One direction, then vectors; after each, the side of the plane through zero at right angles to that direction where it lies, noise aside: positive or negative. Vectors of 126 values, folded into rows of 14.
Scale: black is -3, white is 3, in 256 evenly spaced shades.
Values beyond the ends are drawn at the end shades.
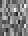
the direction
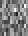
positive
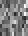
positive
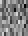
negative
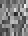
positive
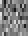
negative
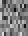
negative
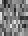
negative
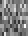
positive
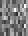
positive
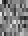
negative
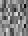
negative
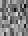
negative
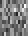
positive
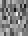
negative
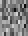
negative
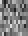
negative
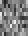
negative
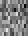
negative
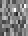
positive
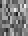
positive
